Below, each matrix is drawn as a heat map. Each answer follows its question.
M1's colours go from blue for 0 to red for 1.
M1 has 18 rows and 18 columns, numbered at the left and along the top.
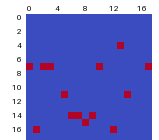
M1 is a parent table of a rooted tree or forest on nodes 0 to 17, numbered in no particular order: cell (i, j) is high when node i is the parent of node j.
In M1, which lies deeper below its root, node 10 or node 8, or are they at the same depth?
node 10
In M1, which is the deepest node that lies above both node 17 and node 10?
7
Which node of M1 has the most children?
7
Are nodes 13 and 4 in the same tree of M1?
yes
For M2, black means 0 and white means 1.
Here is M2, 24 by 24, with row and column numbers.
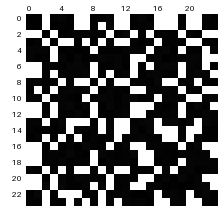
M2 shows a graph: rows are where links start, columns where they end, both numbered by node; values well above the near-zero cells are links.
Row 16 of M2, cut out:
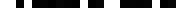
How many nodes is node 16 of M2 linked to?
9
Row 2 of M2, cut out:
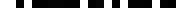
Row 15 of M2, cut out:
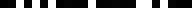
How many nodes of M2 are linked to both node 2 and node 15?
0
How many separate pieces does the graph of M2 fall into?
1
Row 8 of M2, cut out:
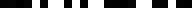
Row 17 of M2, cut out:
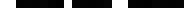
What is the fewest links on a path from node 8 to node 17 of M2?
1
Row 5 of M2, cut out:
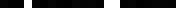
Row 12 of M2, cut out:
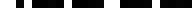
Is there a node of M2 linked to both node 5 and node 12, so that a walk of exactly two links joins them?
yes
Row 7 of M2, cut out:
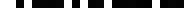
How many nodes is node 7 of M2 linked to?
8
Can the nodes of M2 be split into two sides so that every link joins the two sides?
yes
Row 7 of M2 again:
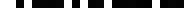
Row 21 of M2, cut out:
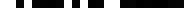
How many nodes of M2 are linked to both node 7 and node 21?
7
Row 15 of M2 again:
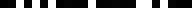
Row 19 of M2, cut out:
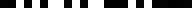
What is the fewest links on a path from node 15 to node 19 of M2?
2
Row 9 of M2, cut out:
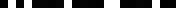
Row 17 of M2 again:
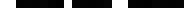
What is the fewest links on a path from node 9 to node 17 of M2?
2
